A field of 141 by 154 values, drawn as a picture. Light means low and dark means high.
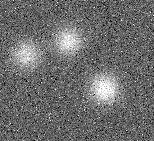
No single row or column stands out from its neighbours. There is no overall slope. Overall the values sit about 60% of the way up the scale. There are three dips. No regular stripes run through it.
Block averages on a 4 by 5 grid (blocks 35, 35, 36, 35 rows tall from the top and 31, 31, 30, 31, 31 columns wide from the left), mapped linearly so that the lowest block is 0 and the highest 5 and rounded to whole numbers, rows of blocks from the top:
5 5 4 5 5
2 3 2 5 5
5 5 4 0 5
5 5 5 5 5
